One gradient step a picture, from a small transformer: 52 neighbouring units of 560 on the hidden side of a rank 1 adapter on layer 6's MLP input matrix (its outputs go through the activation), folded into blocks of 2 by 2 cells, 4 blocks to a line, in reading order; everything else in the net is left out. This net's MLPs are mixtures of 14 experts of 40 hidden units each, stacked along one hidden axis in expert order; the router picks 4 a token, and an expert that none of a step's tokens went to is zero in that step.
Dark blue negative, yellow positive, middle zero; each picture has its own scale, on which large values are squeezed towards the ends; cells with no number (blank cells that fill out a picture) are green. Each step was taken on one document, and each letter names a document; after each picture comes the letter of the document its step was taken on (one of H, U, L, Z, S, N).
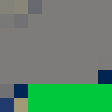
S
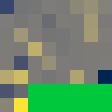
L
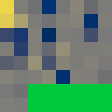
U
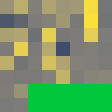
U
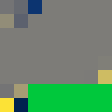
S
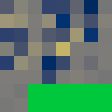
U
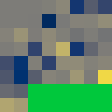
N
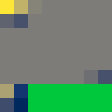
S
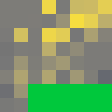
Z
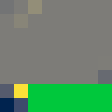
L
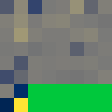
S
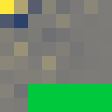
U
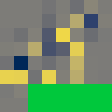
Z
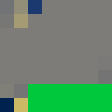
S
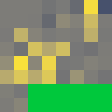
N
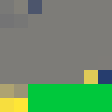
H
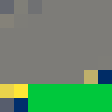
H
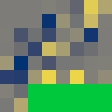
N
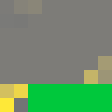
H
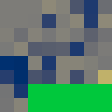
N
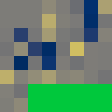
N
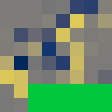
Z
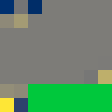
S
